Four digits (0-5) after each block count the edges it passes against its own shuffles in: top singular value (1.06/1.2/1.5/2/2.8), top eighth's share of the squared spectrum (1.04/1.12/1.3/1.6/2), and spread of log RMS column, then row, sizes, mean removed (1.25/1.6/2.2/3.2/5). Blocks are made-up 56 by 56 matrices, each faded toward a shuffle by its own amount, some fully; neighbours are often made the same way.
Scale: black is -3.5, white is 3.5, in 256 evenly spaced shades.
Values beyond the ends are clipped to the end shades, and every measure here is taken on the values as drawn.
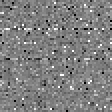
3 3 0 1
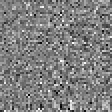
4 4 2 2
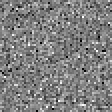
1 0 0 0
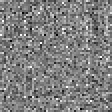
3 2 1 1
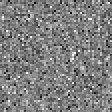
1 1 0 0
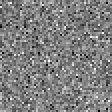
2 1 0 0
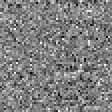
3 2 1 0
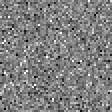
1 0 0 0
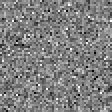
2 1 0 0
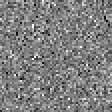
3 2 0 1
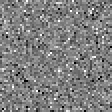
1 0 0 0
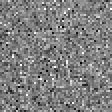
1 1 0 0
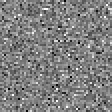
2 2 0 0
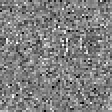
1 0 0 0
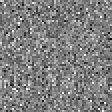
2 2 0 0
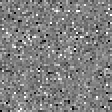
0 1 0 0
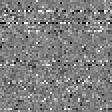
2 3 0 3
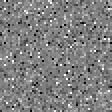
1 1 0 0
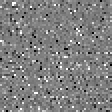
3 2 0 1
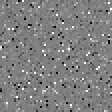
0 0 0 0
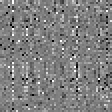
4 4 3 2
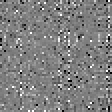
3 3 2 1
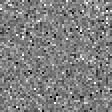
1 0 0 0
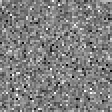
0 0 0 0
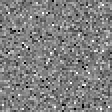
0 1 0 0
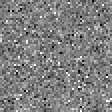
1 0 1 0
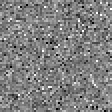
0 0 0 0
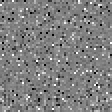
2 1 0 0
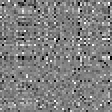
4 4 2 2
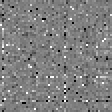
3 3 1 1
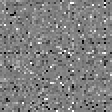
3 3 1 1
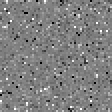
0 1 0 0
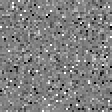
2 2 0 0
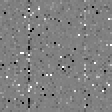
3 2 0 0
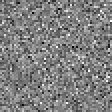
0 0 0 0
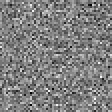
3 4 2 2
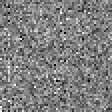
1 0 2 0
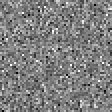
0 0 0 0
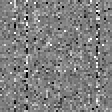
2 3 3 0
